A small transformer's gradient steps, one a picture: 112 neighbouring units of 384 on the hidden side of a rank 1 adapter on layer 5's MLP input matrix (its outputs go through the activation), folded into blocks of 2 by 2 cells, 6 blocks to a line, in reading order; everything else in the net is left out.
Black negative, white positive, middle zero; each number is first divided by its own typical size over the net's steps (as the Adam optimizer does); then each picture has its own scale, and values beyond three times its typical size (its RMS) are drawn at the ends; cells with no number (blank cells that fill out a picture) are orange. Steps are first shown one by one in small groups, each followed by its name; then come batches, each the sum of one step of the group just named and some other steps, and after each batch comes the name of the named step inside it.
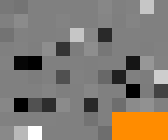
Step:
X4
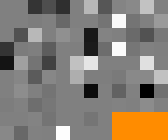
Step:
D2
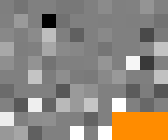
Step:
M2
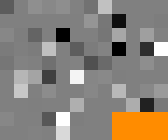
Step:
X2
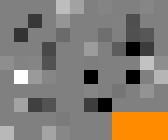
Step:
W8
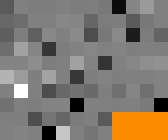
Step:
D2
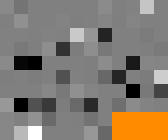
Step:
X4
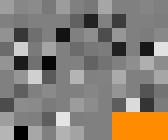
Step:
X2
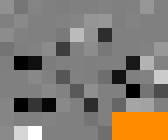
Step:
X4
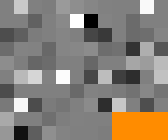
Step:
W8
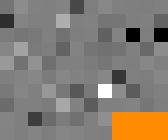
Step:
X2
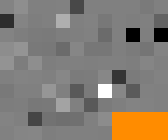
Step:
W8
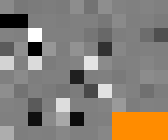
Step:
D2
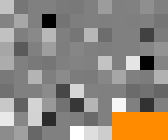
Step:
M2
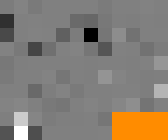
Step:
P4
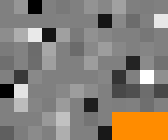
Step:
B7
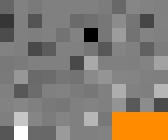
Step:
P4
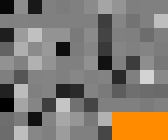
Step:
B7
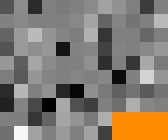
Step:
B7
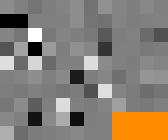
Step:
B7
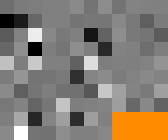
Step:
P4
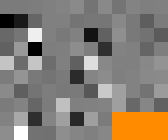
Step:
P4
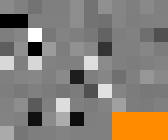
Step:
B7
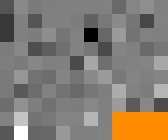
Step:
P4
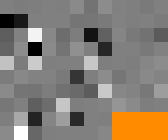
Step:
P4
